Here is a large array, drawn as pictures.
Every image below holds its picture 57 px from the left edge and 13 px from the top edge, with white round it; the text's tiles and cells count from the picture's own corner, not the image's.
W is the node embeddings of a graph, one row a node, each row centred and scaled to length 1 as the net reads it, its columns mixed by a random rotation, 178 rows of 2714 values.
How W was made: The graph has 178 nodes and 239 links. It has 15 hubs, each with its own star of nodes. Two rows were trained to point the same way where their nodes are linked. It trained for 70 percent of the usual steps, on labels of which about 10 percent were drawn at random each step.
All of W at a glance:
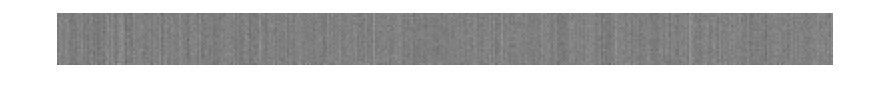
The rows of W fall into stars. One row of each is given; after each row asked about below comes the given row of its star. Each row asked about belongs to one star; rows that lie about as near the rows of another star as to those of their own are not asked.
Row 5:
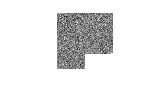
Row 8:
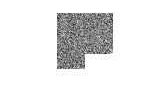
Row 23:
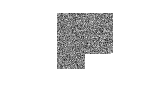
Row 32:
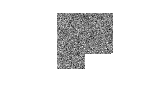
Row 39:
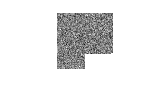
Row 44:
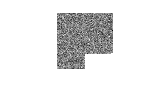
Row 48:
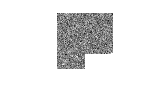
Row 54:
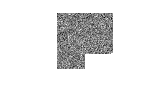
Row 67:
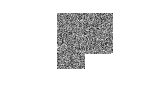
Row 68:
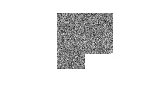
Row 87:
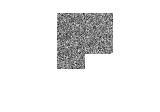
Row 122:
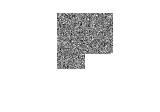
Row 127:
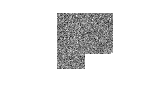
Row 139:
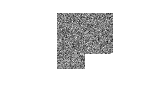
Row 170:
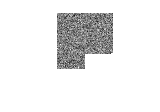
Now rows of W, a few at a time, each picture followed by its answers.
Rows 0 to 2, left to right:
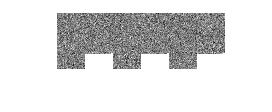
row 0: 68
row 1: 127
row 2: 87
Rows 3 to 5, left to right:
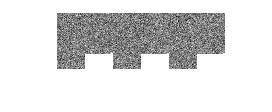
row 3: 127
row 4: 54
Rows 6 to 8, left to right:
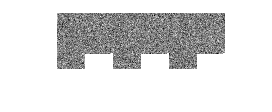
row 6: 5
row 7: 5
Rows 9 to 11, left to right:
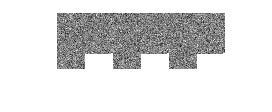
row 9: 170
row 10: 39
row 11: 39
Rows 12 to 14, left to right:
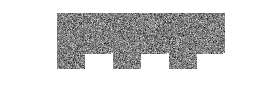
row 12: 8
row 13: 5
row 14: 87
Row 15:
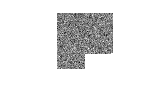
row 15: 54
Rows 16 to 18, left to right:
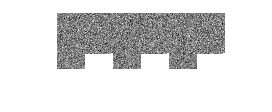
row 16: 39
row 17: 8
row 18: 32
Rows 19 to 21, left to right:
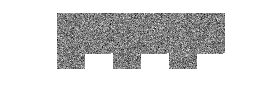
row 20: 170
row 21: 170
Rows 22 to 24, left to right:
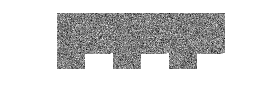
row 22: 48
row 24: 54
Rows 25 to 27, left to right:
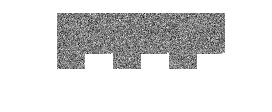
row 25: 44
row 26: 32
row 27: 23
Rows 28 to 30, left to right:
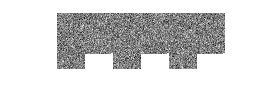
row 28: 54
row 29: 8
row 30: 67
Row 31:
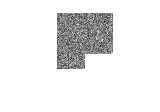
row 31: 67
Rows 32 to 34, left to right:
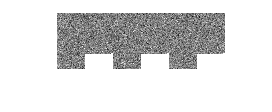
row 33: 139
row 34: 32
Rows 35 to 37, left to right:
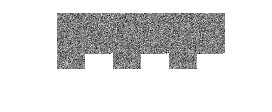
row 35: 87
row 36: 44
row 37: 44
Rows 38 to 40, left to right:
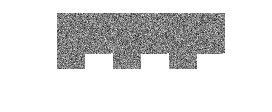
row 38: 32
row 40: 48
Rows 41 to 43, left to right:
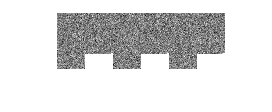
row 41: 67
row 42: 127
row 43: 8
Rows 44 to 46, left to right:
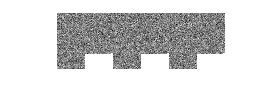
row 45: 170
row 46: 127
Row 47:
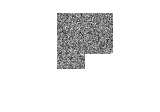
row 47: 127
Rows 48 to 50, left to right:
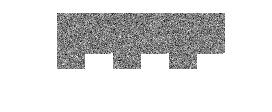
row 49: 8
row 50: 122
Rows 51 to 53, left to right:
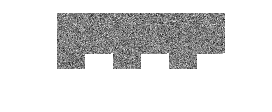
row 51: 170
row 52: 170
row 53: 87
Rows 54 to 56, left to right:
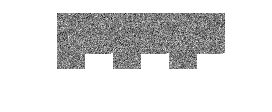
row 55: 39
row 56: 68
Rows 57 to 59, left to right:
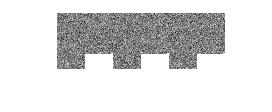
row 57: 87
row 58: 8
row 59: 87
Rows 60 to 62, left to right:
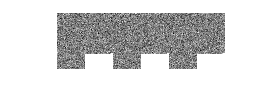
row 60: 32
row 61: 48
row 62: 122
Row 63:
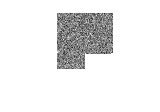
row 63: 39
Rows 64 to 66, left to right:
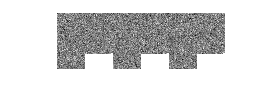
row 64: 122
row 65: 8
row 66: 127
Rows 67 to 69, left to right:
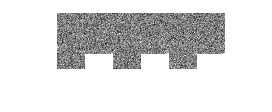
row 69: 68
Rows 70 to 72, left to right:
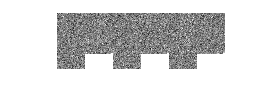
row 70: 8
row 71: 32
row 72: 127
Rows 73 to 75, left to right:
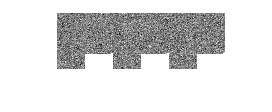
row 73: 5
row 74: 23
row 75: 127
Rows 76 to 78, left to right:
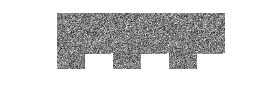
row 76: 68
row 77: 44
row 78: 122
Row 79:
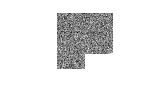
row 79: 68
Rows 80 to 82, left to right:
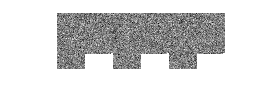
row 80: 68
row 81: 23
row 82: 54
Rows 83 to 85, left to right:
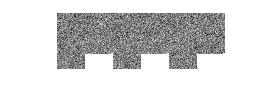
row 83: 54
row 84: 68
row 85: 67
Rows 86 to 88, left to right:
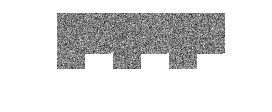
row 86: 48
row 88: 39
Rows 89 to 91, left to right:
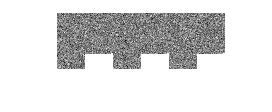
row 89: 139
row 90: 48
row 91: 23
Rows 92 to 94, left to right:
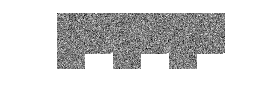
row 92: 122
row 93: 5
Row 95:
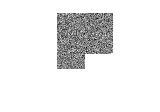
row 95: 48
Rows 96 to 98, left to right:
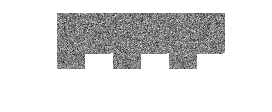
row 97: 68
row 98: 68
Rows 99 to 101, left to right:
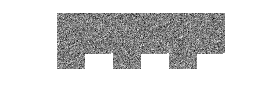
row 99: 87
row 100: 32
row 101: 39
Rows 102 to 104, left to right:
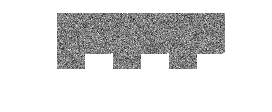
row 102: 170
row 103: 127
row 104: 127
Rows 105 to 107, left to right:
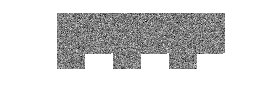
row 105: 170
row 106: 67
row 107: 44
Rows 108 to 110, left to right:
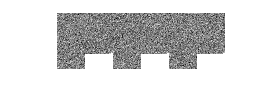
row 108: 23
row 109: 87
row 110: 48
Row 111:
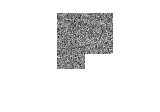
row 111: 8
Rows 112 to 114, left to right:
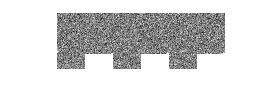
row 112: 39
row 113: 5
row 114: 48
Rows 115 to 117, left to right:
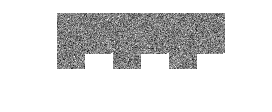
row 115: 122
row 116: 5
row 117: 139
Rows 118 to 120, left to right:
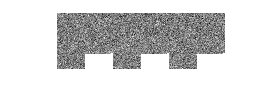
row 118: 5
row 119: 68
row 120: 32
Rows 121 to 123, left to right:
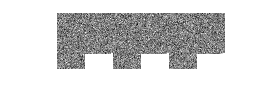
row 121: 139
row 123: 48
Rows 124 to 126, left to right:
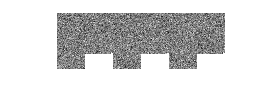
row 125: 68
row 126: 127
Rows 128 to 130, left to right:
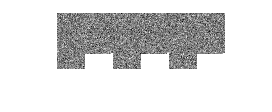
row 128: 39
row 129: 87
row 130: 23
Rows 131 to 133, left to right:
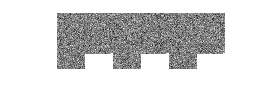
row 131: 87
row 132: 23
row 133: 127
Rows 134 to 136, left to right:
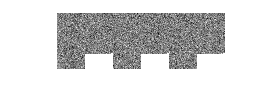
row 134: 32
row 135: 23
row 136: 139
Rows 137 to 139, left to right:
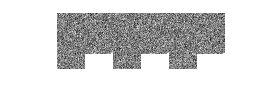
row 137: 48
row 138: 122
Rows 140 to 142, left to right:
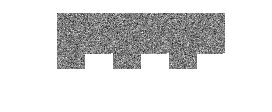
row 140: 32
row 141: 122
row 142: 8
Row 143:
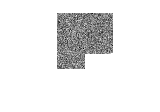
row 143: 23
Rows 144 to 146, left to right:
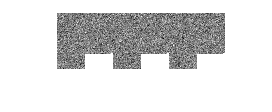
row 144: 5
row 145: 32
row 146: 8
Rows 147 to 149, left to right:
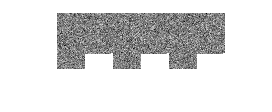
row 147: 54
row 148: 44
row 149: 32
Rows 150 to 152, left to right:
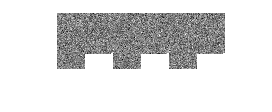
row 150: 170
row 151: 5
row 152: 67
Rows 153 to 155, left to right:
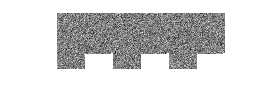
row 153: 67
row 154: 122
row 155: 87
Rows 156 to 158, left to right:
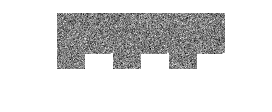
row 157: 67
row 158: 23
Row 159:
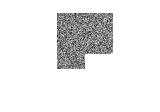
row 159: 54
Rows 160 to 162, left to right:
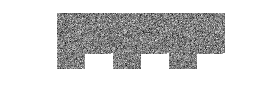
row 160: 5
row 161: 48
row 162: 67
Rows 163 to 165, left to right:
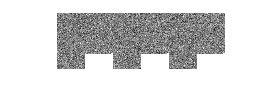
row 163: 54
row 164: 170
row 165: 87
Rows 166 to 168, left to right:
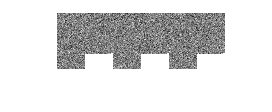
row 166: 48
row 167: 44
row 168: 32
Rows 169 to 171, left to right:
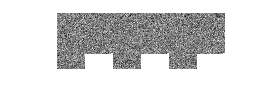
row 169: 67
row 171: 170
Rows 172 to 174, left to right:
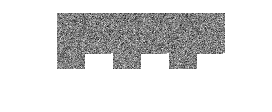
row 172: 32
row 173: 39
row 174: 54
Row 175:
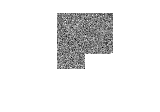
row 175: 67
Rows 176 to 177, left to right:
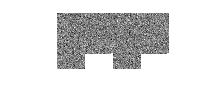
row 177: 8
